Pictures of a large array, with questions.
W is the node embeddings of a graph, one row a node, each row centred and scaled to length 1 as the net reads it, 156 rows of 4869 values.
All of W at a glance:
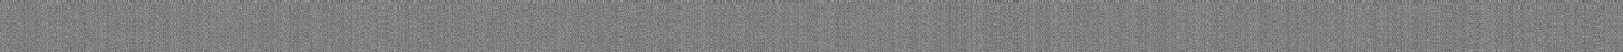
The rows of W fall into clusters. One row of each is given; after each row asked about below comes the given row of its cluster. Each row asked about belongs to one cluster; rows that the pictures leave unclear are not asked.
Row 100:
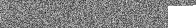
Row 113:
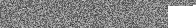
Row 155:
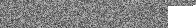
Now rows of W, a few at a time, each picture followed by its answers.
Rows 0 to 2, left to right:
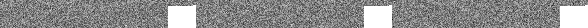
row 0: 155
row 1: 155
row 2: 155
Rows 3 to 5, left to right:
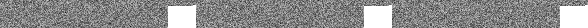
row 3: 155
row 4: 155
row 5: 155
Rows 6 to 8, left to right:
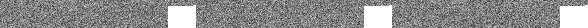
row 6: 155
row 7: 100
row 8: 155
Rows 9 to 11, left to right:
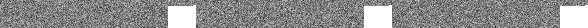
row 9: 155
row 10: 100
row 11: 113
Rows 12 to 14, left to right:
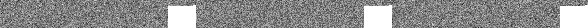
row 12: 100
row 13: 100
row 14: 155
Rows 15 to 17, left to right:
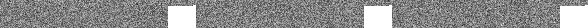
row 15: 155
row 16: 113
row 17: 113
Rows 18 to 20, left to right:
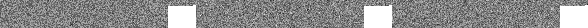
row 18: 113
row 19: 113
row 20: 100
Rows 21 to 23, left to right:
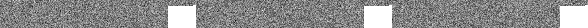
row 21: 113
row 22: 113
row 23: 155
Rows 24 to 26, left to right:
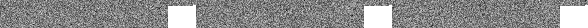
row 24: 113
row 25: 113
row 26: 113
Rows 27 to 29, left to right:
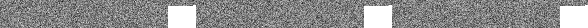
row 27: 113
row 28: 100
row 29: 155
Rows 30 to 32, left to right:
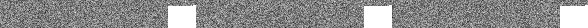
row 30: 100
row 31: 155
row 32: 113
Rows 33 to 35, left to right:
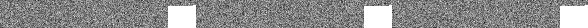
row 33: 100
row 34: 113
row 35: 100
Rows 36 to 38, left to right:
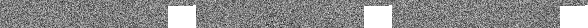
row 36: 113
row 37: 113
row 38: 155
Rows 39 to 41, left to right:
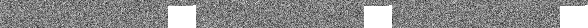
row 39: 100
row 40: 155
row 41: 155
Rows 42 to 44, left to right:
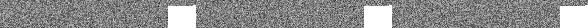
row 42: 100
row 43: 100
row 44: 155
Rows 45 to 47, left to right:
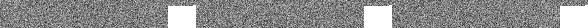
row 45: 113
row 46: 155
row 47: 113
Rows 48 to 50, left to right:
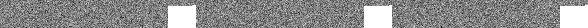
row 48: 100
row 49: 100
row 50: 113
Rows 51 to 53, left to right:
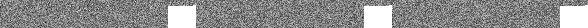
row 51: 113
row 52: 100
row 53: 155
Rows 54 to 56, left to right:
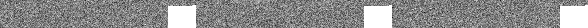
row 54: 100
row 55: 155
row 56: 113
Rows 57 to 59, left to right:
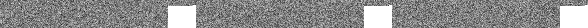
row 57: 100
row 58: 155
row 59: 155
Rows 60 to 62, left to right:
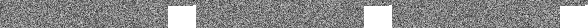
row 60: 113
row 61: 155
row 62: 113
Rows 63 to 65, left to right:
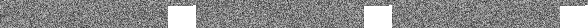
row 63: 155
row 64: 113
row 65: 155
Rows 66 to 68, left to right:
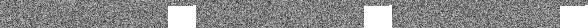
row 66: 155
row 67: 100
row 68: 113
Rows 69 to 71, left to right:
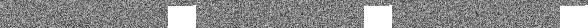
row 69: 155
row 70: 100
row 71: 100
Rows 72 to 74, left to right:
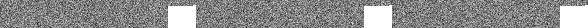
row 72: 113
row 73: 100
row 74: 100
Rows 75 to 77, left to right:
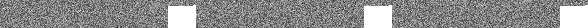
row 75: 113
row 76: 100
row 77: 155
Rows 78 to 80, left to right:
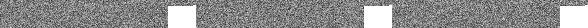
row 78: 155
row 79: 113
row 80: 155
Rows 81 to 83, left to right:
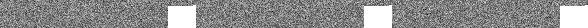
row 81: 155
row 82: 155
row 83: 100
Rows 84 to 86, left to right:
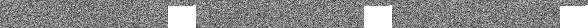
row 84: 113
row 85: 100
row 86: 155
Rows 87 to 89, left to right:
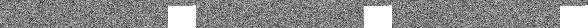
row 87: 100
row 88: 155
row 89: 100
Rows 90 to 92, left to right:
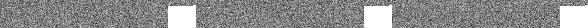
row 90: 113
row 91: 113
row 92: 155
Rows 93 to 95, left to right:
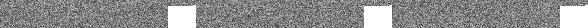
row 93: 155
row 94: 155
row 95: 113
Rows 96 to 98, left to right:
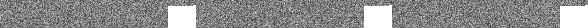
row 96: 100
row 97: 100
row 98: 113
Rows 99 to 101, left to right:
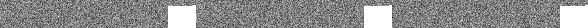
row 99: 100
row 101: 113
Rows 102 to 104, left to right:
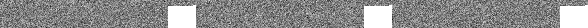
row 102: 155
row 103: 113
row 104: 155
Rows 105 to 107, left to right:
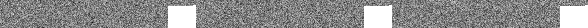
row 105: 100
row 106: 100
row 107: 155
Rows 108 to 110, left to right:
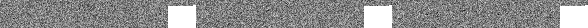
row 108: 113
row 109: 100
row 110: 100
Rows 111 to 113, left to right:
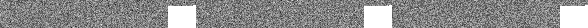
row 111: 100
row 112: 100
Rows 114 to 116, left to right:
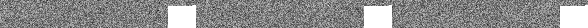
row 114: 100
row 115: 155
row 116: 113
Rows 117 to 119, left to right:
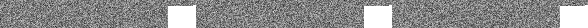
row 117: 155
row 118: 113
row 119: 155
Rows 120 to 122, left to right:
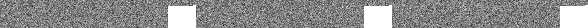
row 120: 113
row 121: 113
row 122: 155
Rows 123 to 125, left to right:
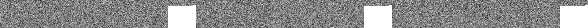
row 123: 100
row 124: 100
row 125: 113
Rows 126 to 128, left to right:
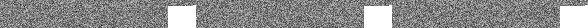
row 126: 155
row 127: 113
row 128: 155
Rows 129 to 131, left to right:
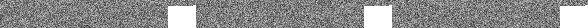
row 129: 155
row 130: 113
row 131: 155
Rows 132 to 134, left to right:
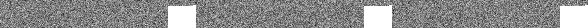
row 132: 100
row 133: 155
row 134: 100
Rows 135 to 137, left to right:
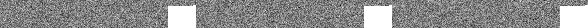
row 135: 100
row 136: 113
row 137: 155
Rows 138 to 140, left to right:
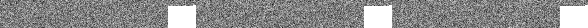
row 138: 100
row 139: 155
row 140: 155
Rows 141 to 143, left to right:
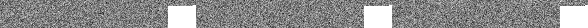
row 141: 100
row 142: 113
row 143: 155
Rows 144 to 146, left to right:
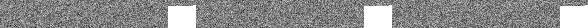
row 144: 155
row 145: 100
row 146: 155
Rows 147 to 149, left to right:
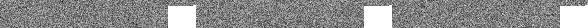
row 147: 113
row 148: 155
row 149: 113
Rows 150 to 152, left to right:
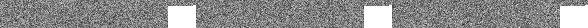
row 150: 155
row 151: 113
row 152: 113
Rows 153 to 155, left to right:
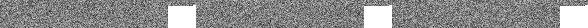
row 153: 113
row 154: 155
